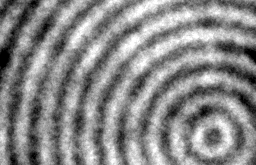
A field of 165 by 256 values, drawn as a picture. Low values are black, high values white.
Rings: centred on the bottom right. Lone odd cells: none. Odd rows or columns: none. Slope: none. Ninth with the highest average: top middle.
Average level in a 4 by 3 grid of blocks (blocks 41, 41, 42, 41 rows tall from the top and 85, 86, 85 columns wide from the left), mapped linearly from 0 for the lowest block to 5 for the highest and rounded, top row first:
054
041
020
134
